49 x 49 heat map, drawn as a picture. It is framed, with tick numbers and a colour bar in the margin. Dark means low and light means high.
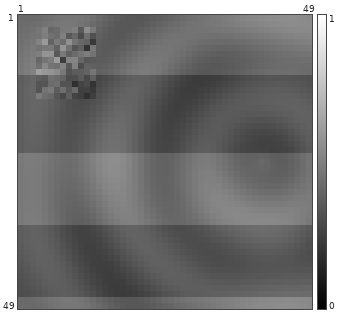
Roughest part: top left. Rings: centred on the middle right. Stripes: horizontal, repeating 2 times. Odd patch: rougher, in the top left. Slope: none.
